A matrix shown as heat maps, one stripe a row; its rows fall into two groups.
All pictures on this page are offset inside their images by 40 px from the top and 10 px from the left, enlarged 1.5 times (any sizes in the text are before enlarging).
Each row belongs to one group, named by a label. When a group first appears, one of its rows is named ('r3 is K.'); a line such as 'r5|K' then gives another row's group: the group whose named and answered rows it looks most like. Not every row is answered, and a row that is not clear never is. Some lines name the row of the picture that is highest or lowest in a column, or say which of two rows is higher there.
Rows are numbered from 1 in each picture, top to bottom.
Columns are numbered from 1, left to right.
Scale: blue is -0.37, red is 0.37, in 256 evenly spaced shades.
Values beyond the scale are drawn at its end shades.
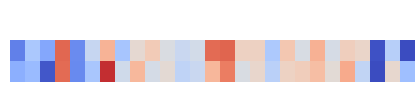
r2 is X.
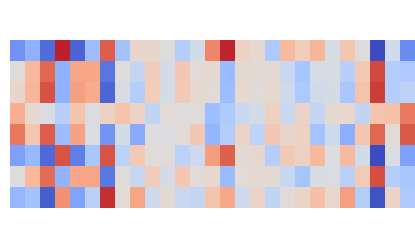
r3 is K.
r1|X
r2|K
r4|K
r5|K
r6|X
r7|K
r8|X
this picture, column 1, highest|5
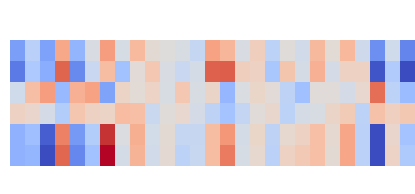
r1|X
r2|X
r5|X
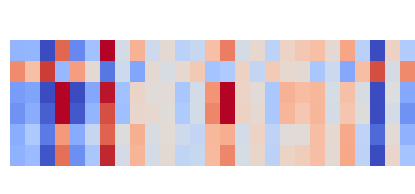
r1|X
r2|K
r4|X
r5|X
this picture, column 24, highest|2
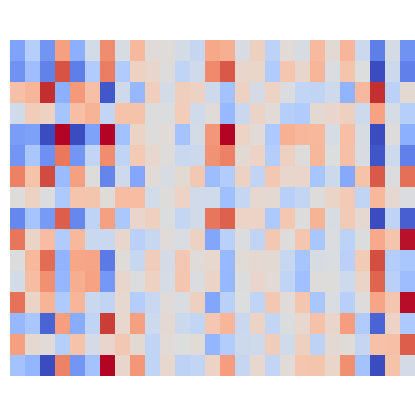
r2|X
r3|K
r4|K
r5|X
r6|X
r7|K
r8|K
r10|K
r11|K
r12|K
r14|X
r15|K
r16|X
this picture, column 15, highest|5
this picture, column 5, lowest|5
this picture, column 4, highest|5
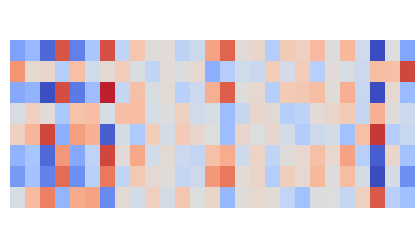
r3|X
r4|K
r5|K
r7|X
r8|K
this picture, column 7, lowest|5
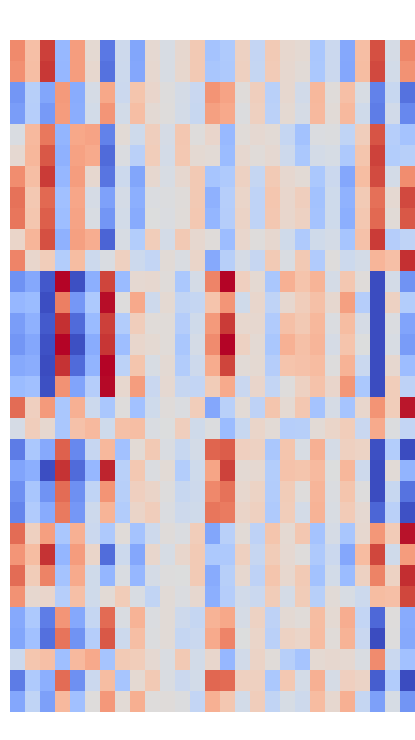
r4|X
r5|K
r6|K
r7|K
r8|K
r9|K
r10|K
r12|X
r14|X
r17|X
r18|K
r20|X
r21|X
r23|X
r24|K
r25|K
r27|K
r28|X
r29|X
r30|K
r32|X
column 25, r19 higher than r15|Yes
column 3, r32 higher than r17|Yes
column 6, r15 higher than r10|No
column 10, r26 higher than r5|No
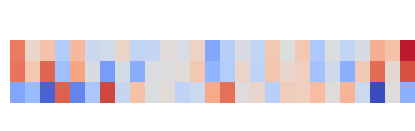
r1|K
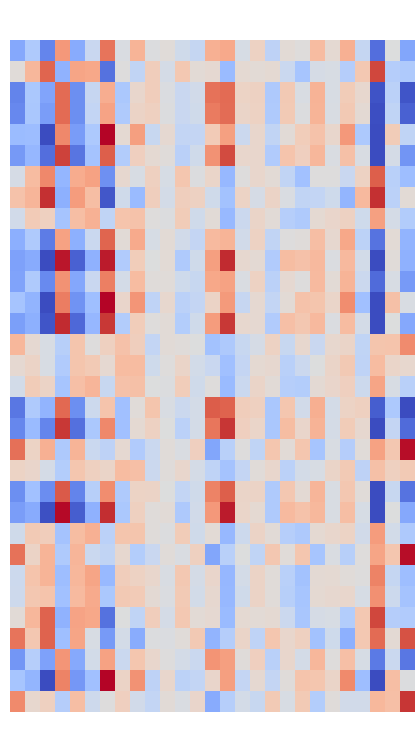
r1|X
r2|K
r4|X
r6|X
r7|K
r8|K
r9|K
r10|X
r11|X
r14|X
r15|K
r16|K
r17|K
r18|X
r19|X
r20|K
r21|K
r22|X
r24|K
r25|K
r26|K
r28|K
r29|K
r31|X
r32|K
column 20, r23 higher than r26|Yes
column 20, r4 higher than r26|Yes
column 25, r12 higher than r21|No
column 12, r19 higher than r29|No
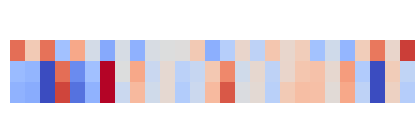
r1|K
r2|X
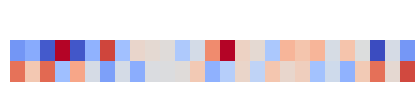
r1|X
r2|K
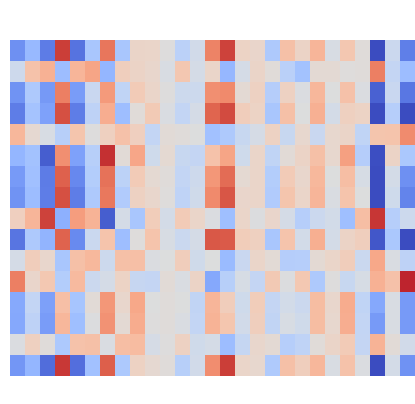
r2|K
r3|X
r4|X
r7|X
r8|X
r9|K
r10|X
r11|K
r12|K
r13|X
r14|X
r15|K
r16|X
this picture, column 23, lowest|9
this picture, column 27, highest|12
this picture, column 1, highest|12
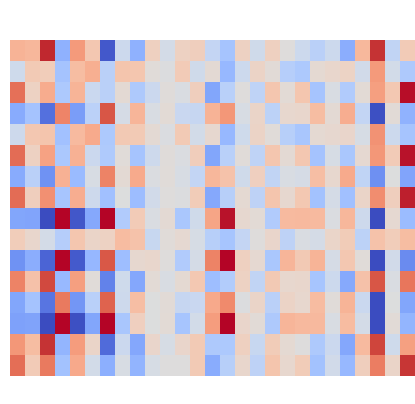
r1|K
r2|K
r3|K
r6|K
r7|X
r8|K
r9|X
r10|K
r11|X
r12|K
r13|X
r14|X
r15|K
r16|K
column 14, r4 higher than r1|Yes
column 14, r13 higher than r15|Yes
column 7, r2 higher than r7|No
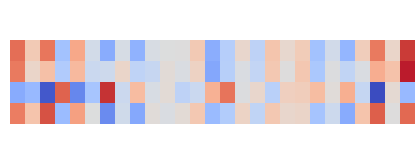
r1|K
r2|K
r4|K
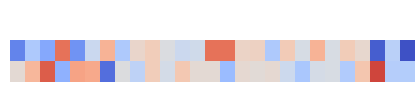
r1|X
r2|K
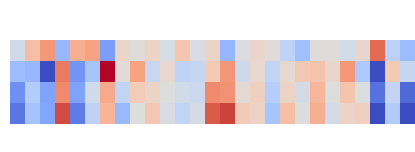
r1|K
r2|X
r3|X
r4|X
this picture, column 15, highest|4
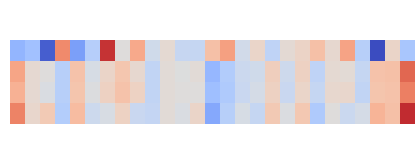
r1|X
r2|K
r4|K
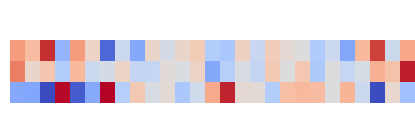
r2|K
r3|X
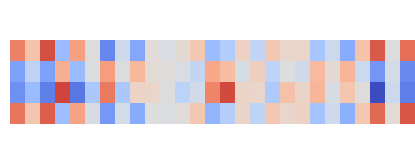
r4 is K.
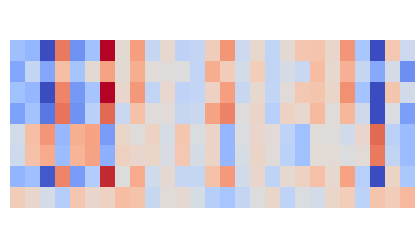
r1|X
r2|X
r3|X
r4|X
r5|K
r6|K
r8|K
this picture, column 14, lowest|8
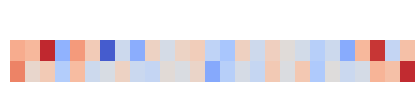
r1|K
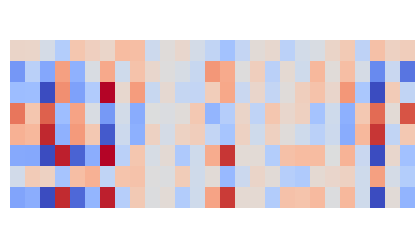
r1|K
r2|X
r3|X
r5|K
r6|X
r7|K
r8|X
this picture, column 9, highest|3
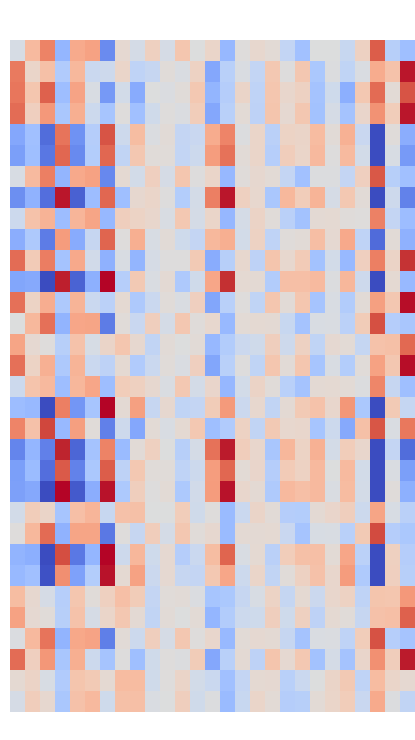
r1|K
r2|K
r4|K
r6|X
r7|K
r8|X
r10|X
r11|K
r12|X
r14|K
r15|K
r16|K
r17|K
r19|K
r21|X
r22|X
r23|K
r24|K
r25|X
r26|X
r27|K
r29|K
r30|K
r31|K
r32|K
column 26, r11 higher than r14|Yes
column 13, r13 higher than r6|Yes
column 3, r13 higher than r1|No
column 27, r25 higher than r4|No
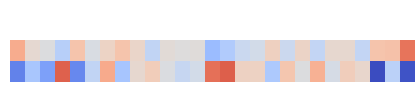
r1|K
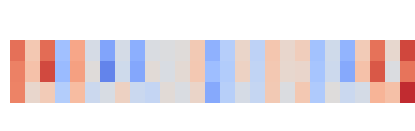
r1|K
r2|K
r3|K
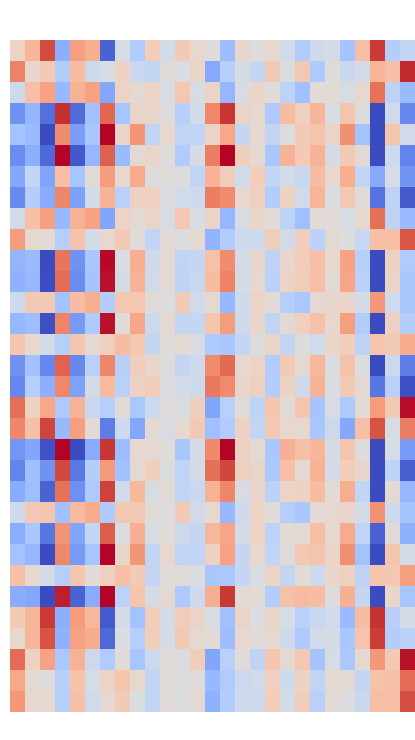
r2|K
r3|K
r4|X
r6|X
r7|X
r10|K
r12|X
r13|K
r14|X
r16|X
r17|X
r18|K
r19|K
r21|X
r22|X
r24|X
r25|X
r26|K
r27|X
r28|K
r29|K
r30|K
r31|K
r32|K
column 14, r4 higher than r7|Yes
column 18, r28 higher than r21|Yes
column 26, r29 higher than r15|No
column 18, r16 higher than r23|No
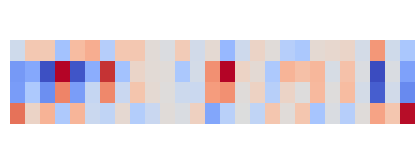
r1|K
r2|X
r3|X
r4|K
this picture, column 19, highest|2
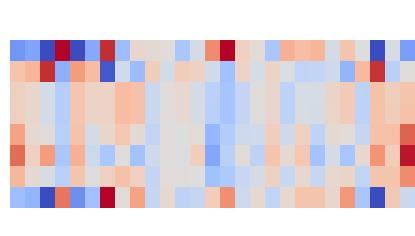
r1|X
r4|K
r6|K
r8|X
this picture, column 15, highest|1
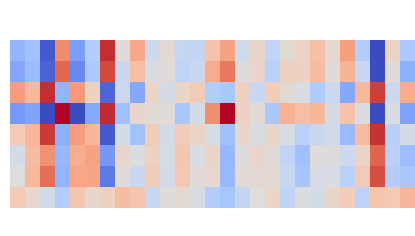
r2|X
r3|K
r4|X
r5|K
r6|K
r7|K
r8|K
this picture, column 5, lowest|4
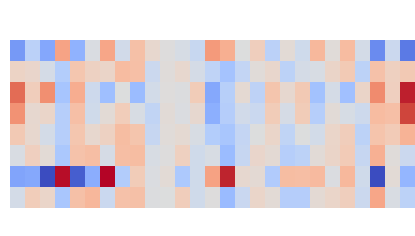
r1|X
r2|K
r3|K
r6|K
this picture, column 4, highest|7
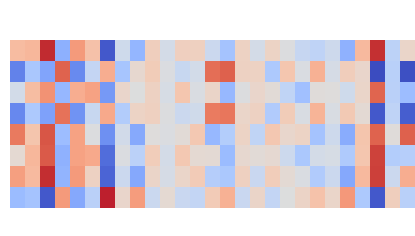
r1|K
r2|X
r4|X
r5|K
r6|K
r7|K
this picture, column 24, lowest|8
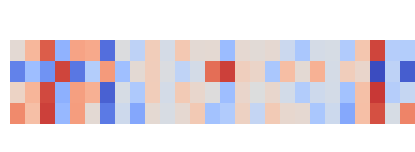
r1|K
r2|X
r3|K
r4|K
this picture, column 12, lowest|2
